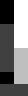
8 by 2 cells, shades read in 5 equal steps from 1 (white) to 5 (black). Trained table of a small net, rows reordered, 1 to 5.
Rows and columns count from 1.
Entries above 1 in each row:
1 1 1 1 2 2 2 2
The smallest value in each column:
4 1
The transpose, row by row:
5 5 4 4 4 4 5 4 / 1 1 1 1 2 2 2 4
